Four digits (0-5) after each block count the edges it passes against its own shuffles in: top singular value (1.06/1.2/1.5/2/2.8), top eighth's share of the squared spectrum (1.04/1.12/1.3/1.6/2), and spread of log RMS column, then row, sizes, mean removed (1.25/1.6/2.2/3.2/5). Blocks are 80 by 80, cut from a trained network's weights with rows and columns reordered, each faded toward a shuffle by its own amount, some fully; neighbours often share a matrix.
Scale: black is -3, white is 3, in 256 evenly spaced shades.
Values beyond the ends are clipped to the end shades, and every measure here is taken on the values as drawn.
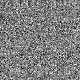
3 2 0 1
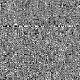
3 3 0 2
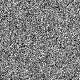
0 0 0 0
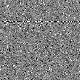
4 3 0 2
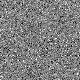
2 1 0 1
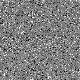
2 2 0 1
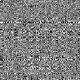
4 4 1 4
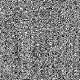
3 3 0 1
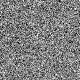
2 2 0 0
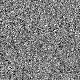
2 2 0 1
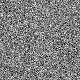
2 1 0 0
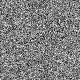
0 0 0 0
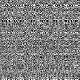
4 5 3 3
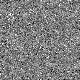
0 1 0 0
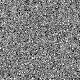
2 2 0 0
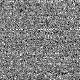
3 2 1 1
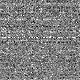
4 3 1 2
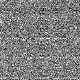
3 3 0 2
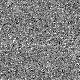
0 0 0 0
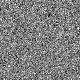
0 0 0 0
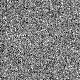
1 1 0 0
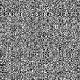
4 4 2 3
